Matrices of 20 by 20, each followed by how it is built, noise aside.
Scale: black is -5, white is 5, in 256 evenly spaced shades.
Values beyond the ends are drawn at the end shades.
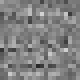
low rank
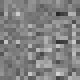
low rank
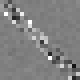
banded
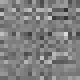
low rank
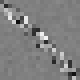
banded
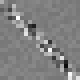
banded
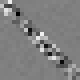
banded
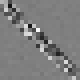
banded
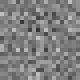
low rank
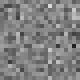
low rank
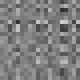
low rank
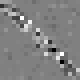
banded
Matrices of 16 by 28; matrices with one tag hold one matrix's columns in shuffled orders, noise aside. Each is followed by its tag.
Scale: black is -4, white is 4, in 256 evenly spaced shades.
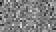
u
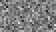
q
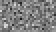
u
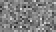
q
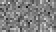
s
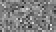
q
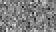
s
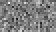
s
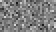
u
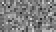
s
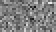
s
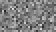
q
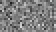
u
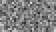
s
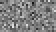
u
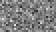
q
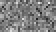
s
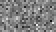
q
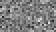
q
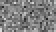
s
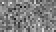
s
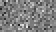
u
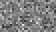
q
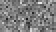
s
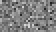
u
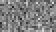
s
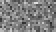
s
